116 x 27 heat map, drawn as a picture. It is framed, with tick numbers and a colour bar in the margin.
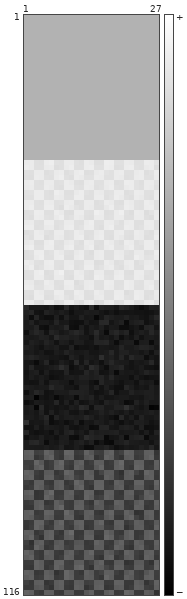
The table splits into 4 rows of 1 panel. Panel 1,1: high, flat. Panel 2,1: very high, checkered, faint in contrast. Panel 3,1: very low, fine-grained, faint in contrast. Panel 4,1: low, checkered.
